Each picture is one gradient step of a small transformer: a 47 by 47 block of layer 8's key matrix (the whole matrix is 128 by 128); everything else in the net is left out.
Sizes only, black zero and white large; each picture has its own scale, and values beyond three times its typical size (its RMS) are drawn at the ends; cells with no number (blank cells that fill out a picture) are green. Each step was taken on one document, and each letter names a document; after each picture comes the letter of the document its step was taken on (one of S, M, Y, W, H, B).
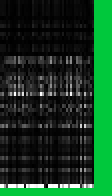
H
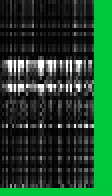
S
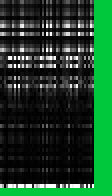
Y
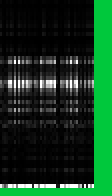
Y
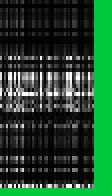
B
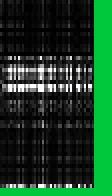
S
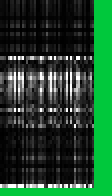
H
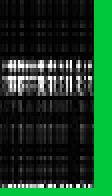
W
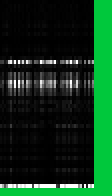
Y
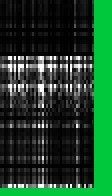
S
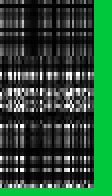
B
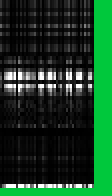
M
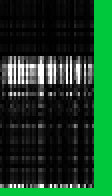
W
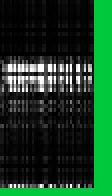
W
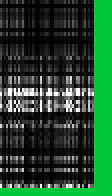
B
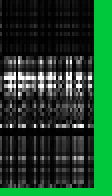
M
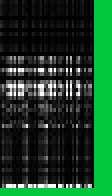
S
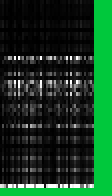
H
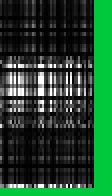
S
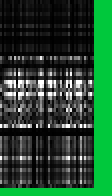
M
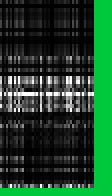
B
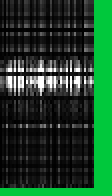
S
